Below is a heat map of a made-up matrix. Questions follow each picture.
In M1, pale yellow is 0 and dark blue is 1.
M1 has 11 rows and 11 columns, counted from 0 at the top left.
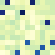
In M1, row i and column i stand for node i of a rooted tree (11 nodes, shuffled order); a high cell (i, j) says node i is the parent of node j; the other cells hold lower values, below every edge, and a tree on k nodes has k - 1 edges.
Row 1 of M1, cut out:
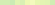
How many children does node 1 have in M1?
0
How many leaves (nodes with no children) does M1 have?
5
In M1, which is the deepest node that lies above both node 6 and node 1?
0
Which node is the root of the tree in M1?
2
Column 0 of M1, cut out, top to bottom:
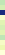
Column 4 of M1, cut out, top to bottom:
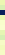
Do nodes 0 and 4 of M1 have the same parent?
yes
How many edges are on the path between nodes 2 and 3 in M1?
5
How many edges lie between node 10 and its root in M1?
4
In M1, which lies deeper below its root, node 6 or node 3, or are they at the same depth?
node 3
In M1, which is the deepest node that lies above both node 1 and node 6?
0
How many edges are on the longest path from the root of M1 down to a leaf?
5
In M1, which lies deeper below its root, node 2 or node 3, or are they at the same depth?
node 3
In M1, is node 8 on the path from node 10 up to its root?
yes
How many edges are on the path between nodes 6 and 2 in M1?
2
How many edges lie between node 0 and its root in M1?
1
